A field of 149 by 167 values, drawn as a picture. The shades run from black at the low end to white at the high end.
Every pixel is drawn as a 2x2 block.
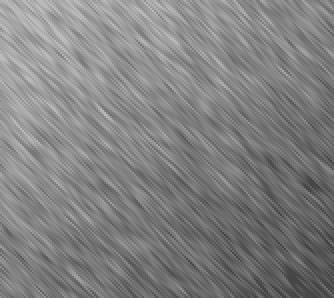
Grain: diagonal, down to the right. Ninth with the lowest average: bottom right. Ninth with the highest average: top left. Slope: up to the top left.
